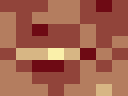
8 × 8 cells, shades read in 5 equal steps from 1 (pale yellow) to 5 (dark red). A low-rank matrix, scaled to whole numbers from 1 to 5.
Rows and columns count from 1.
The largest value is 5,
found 5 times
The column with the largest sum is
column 3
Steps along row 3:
up up down same down up same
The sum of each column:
26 28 30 28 27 28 29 28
